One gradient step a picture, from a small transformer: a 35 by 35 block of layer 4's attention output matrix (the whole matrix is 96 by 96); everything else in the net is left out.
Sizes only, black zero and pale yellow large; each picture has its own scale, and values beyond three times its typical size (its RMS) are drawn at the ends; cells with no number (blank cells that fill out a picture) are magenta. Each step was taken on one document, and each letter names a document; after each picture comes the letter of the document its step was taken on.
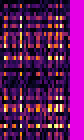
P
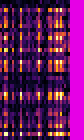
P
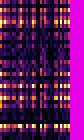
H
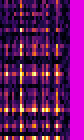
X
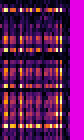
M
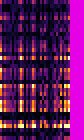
H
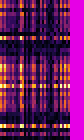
H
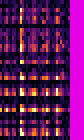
X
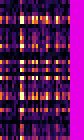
X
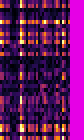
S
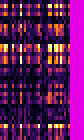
P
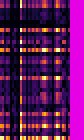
S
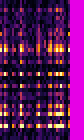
P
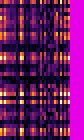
H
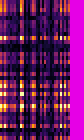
H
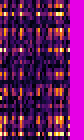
P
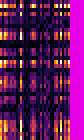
H
